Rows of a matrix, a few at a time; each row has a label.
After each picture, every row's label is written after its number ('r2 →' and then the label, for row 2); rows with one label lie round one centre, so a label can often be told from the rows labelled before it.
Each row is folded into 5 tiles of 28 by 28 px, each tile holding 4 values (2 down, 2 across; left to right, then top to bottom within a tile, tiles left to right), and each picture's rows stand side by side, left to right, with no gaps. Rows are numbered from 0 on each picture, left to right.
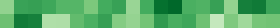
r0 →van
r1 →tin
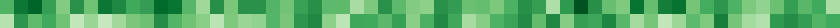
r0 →tin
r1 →tin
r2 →van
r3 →van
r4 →tin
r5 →van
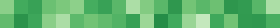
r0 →van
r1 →van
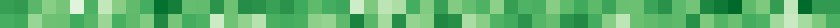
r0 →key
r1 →tin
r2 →key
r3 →van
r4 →van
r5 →tin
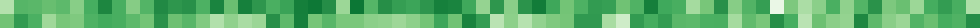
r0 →van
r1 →tin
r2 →tin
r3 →tin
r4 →van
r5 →key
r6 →van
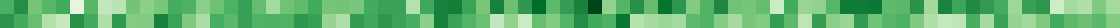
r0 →key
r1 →van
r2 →van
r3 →tin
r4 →tin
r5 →key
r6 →tin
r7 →key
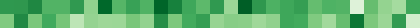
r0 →tin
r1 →tin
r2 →key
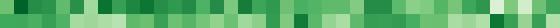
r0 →tin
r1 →tin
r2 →van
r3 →key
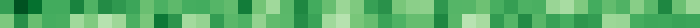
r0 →tin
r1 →van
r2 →van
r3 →van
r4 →van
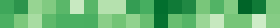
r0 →key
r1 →tin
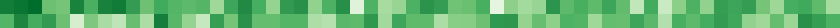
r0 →tin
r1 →van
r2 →key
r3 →key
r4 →key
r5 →van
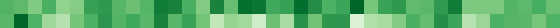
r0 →van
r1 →tin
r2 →tin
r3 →van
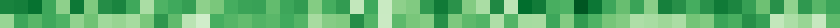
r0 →tin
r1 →van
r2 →key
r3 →tin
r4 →tin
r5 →tin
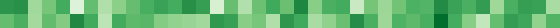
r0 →key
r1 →key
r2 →key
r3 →van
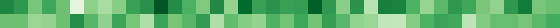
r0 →key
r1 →tin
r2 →tin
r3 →van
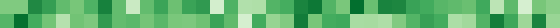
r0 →van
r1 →key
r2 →tin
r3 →key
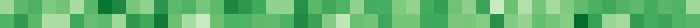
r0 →van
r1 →van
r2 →van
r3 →key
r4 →van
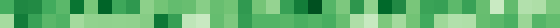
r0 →tin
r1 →van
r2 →tin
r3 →key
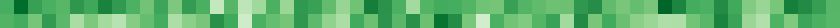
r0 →tin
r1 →key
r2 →van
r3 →van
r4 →tin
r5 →van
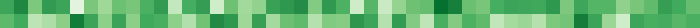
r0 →key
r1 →key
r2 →key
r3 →tin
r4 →van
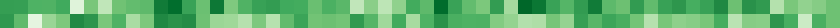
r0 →key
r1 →tin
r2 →key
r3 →tin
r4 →tin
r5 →key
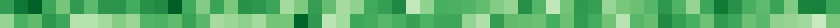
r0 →tin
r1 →tin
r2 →van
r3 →van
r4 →van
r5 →tin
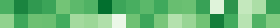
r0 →tin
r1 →key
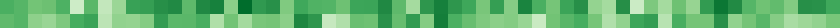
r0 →key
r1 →tin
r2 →van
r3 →tin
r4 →key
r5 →tin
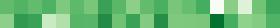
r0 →van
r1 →key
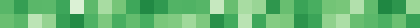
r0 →key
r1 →key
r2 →van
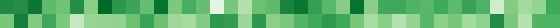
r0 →tin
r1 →key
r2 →tin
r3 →key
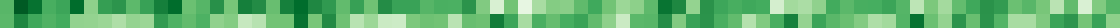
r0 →tin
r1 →tin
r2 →tin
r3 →key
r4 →van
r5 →key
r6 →key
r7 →key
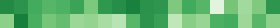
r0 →tin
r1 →key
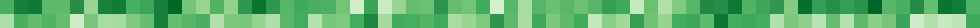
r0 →tin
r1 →tin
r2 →key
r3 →key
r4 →key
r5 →tin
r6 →tin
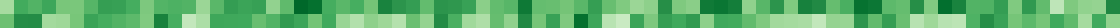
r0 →van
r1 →van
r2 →tin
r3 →van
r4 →van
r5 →tin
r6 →tin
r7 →key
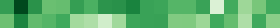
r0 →tin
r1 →key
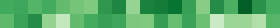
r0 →van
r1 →tin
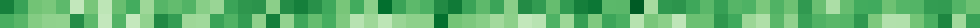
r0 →key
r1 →van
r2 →tin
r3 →tin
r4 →tin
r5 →van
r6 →van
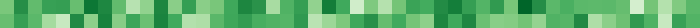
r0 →van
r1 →van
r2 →key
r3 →tin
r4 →key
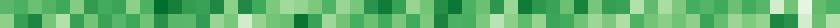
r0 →van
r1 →tin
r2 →van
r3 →tin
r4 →key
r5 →key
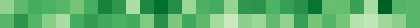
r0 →van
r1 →tin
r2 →tin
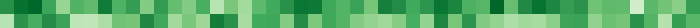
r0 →tin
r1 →key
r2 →tin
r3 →tin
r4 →key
